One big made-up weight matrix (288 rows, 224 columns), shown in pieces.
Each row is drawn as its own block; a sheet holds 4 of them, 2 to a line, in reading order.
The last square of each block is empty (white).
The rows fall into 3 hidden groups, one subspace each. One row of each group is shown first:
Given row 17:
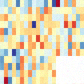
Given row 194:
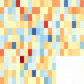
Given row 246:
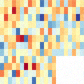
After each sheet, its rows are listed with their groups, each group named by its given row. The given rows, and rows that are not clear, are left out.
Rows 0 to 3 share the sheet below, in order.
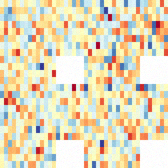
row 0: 17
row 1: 194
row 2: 17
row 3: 17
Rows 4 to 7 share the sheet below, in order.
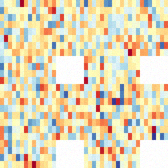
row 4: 246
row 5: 17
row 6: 246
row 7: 246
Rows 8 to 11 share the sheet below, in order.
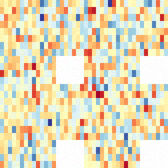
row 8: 246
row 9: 17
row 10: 194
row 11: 17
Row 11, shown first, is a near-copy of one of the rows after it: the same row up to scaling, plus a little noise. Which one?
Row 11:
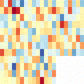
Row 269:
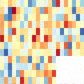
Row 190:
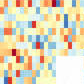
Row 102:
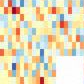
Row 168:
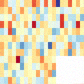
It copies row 102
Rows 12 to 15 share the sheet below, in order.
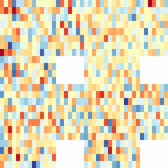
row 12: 17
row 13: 194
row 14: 246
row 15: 246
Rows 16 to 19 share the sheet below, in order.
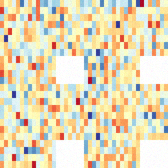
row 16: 246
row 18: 246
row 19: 17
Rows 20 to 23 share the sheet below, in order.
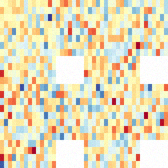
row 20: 194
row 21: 246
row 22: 246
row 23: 194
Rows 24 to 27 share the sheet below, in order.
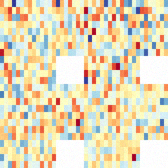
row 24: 17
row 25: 246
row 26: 194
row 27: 17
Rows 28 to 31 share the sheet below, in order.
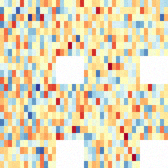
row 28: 246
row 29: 246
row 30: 17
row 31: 17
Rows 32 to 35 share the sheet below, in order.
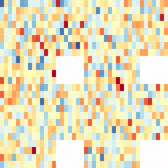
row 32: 17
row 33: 246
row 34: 246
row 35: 17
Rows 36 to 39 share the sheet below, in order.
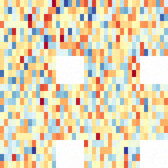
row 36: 194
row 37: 17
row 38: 246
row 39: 17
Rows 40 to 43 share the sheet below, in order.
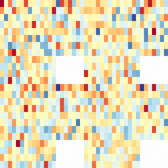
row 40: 17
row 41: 194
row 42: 17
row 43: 17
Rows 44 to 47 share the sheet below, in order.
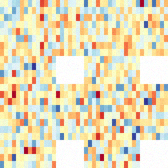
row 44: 246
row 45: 17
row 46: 246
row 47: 17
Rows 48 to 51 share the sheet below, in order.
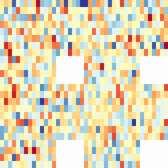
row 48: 246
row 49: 17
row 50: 246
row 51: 194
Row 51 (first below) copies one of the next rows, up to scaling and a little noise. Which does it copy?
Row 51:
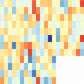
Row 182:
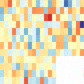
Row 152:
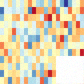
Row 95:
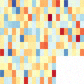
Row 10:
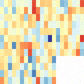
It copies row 10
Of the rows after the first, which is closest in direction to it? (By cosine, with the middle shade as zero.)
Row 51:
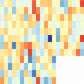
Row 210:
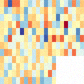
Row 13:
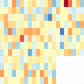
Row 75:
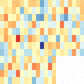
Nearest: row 210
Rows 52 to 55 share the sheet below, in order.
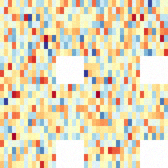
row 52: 194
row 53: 194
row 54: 17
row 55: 246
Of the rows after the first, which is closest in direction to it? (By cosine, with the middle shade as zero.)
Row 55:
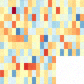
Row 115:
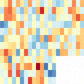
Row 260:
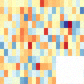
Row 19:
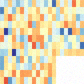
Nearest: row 115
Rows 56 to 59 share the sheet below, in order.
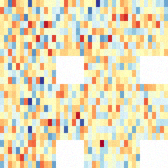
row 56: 194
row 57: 246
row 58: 194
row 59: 17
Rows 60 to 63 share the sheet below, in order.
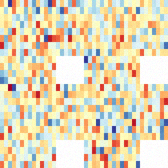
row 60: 194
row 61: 17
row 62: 194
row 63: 194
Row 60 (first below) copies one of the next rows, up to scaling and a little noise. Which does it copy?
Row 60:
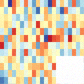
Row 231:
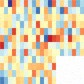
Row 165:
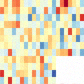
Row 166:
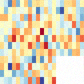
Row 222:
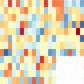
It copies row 231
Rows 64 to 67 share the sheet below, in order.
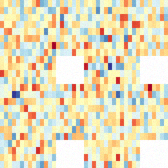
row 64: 246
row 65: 246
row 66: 17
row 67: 194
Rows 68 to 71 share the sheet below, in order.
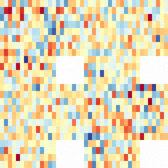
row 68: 17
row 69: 17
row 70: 17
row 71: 17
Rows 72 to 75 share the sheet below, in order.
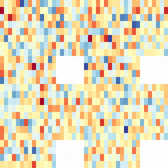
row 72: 246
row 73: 246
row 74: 246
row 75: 246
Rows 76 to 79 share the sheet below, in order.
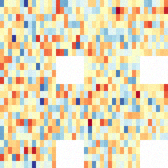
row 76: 17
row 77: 194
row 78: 246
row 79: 246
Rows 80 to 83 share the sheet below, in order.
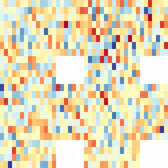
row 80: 194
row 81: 17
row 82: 17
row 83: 17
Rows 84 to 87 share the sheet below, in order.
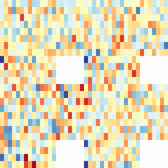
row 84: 17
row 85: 17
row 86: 246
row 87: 17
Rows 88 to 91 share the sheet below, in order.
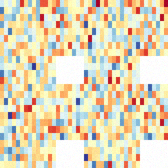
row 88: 246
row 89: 246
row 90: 17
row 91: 194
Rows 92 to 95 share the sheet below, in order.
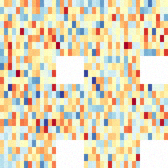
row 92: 246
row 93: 194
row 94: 194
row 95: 194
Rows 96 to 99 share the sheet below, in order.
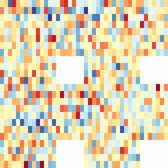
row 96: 194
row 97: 246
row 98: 194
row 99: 17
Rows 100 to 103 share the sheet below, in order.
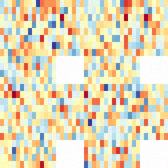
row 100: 246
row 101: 246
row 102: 17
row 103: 246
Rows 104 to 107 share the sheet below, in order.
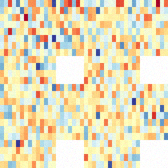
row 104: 194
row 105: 17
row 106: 17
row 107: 194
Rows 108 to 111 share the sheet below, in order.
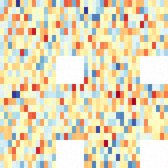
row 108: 194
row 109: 246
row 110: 17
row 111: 194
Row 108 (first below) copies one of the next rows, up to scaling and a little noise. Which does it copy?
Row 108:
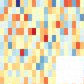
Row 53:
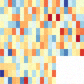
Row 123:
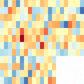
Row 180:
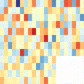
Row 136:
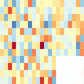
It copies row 180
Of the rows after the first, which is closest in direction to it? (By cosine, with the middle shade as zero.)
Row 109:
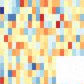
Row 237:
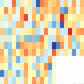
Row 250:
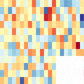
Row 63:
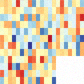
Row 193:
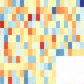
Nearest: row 237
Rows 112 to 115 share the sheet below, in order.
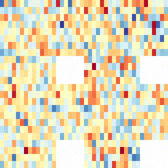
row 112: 17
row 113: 194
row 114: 246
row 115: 17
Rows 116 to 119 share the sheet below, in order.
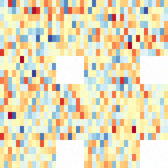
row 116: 194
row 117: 194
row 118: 17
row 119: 17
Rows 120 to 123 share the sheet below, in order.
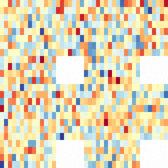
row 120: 194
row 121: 246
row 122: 246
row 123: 194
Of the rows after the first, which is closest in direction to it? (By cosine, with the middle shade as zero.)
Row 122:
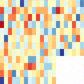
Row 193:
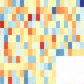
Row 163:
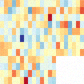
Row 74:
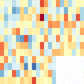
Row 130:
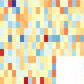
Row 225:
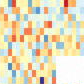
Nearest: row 193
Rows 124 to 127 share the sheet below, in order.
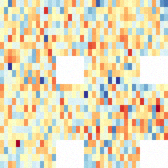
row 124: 194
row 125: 246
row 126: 17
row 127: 194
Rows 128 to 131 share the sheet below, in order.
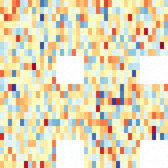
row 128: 246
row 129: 17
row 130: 194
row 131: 246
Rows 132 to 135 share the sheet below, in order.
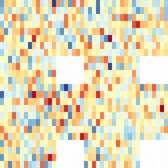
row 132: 17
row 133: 246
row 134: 194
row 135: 17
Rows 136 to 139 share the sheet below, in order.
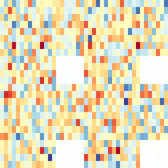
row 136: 194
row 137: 246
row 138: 17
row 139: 246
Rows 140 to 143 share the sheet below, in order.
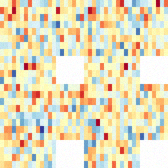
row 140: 246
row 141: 17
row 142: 194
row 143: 17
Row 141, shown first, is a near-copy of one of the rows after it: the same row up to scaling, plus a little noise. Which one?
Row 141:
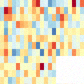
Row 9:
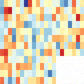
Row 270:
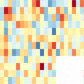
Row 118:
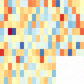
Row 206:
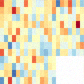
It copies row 270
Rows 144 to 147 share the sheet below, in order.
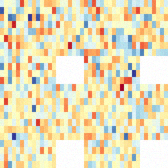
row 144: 246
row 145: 17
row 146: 17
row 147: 17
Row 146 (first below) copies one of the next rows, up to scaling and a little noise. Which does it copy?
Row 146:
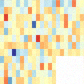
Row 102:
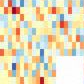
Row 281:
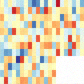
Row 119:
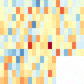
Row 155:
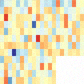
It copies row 155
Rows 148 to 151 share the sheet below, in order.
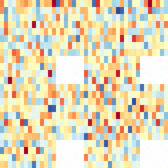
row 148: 17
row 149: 194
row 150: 246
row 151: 194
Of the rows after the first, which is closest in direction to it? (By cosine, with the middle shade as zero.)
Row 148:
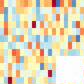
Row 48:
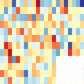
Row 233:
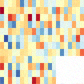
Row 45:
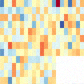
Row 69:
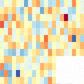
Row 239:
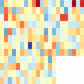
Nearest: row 48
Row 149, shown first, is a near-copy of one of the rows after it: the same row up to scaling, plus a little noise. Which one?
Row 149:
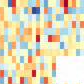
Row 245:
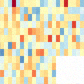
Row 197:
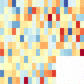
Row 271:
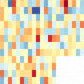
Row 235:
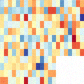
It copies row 271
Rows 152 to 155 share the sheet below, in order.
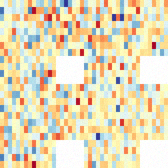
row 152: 194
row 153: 246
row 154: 246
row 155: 17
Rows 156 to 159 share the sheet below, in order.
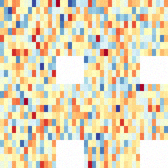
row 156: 17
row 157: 17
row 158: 194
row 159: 17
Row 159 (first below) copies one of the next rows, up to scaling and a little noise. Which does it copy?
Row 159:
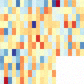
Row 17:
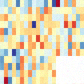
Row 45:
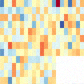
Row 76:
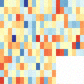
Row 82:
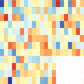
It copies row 17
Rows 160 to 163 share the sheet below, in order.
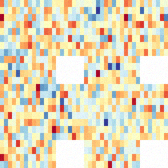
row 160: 17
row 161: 246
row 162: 246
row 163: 194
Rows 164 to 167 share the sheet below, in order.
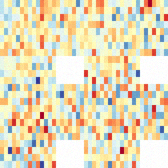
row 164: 246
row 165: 194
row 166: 194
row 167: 194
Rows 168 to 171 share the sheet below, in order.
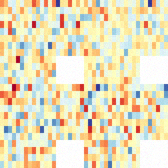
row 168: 17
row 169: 17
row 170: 246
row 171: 246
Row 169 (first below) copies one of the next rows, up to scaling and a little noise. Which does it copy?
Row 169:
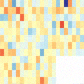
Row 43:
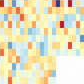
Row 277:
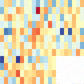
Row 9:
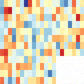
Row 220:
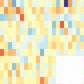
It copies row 220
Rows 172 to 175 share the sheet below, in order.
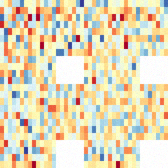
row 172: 246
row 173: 246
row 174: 246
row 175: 246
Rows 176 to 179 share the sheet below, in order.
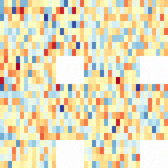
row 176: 17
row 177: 246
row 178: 17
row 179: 17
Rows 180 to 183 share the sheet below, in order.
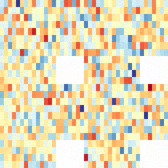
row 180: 194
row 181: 17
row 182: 194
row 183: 194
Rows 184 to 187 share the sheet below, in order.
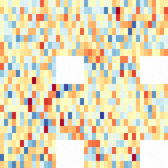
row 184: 246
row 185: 194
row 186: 194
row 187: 17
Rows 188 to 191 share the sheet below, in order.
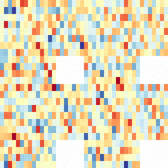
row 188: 17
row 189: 246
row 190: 17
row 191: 17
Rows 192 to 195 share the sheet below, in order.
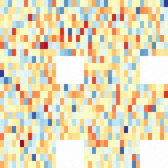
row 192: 194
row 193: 246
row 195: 194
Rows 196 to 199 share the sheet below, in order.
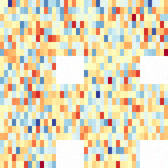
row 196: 194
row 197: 194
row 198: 194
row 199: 246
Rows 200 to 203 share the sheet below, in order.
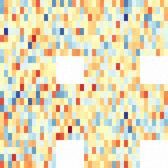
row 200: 17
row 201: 246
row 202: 246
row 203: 194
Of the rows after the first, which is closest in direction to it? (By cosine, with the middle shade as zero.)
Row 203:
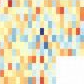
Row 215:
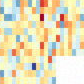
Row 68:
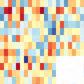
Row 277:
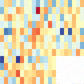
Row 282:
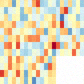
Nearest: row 68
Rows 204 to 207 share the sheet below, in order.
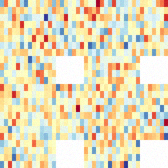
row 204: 17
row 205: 246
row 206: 17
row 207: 194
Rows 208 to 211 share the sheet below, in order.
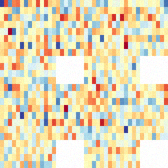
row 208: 17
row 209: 246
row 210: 194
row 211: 246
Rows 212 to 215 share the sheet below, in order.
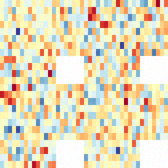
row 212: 17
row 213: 17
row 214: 246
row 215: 246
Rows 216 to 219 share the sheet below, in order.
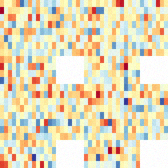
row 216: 246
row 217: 17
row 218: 194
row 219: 246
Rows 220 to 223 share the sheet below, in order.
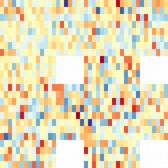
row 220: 17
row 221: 17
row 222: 194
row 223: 246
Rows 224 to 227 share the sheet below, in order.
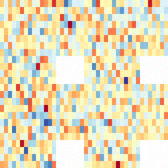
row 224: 194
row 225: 194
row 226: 194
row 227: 246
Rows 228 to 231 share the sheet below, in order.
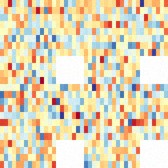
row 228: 194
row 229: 17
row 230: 17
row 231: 194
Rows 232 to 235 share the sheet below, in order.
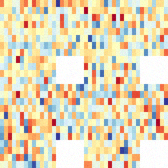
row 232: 17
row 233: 246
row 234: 246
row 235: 194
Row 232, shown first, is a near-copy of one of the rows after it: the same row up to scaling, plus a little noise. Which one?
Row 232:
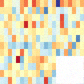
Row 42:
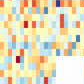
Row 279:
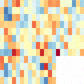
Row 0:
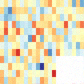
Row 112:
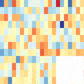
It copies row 42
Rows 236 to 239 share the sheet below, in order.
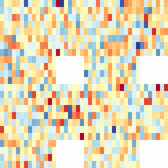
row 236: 17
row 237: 246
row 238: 194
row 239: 17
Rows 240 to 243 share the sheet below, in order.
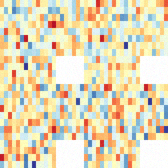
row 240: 246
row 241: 246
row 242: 246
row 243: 17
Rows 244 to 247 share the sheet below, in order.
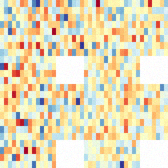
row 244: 17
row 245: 194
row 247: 246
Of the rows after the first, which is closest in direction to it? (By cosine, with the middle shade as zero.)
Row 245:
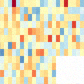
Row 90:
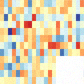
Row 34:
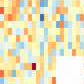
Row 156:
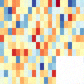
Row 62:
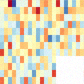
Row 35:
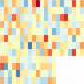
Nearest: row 34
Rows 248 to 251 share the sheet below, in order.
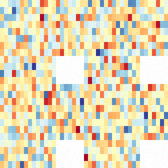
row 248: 246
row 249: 17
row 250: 194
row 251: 194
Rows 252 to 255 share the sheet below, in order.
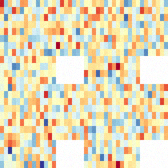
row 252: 17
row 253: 246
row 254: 194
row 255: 246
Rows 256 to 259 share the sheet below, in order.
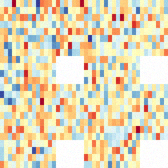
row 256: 246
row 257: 246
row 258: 246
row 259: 246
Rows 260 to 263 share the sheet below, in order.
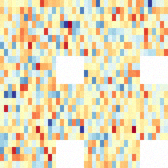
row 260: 194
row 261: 194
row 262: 17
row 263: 17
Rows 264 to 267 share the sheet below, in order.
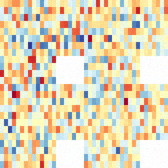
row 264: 194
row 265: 246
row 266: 17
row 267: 246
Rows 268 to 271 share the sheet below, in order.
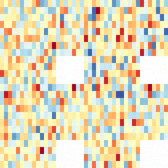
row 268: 246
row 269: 17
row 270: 17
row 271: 194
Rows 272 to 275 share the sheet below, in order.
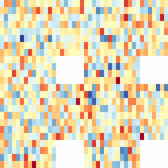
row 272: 194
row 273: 246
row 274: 246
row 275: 17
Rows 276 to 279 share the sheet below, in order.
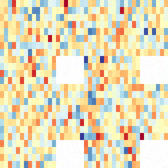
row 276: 194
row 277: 17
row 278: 194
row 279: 17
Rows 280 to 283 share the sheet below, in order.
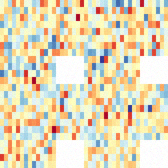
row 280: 246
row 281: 17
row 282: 246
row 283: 194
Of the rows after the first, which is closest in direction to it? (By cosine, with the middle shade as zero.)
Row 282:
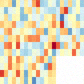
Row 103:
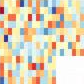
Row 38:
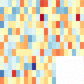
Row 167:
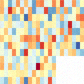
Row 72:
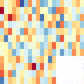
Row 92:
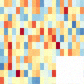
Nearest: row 92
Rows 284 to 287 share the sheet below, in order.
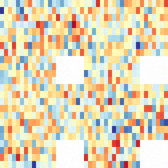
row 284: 194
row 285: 246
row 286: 246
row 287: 194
